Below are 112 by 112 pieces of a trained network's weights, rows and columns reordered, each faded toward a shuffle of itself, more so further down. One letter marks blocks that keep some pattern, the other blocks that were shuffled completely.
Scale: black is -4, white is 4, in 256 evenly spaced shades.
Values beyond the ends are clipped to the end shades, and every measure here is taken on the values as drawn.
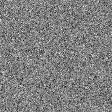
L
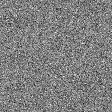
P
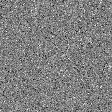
P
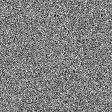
P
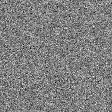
L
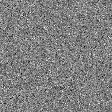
L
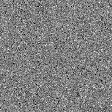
L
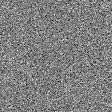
P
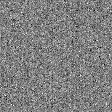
L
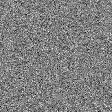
P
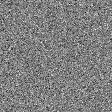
P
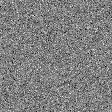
P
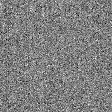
L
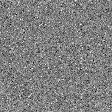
L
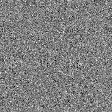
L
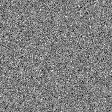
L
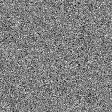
L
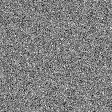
P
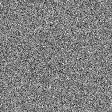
P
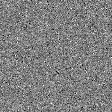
L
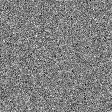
L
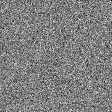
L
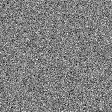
P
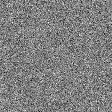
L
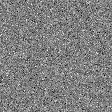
P
